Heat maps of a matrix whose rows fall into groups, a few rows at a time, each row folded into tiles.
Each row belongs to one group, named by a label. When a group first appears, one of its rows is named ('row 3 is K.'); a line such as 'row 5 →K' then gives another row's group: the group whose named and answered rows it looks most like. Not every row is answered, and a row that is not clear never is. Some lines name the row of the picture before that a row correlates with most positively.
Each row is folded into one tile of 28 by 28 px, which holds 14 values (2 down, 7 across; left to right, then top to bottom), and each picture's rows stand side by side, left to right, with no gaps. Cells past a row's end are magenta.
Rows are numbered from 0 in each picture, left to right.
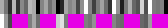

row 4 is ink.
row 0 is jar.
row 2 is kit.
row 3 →ink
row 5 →ink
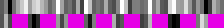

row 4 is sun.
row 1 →sun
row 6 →sun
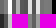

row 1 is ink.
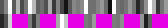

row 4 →ink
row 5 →sun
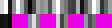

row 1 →kit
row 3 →sun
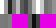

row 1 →sun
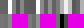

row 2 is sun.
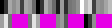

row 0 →kit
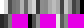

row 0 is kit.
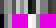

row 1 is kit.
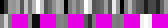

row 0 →kit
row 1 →sun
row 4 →ink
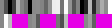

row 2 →ink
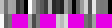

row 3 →ink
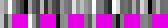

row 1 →jar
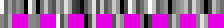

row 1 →ink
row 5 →sun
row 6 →kit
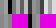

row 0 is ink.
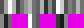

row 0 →sun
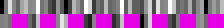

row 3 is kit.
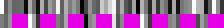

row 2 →ink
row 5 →jar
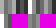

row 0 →jar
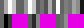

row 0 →sun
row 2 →ink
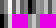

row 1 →kit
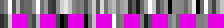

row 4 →jar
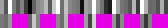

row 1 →kit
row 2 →ink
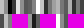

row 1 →sun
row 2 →jar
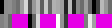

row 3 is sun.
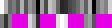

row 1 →jar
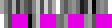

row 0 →jar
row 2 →ink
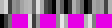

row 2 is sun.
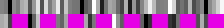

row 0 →jar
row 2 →ink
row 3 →sun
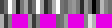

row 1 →sun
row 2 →ink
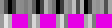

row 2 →kit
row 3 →kit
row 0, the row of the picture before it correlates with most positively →3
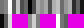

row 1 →kit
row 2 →jar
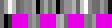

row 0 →sun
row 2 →kit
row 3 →ink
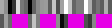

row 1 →kit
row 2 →sun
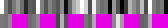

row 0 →ink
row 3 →ink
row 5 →ink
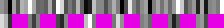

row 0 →jar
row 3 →kit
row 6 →sun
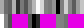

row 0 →jar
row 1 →sun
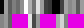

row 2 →kit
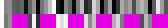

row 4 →kit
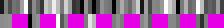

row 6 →ink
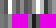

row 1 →sun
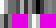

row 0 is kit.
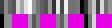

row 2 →ink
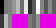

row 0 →kit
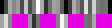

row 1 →sun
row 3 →ink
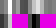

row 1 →sun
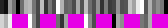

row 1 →jar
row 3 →jar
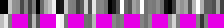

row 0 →kit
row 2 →kit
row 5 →ink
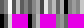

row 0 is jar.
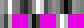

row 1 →sun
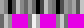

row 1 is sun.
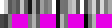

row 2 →kit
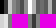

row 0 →kit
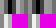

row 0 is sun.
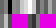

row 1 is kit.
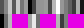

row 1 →kit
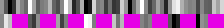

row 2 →sun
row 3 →kit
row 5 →ink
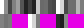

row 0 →ink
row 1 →kit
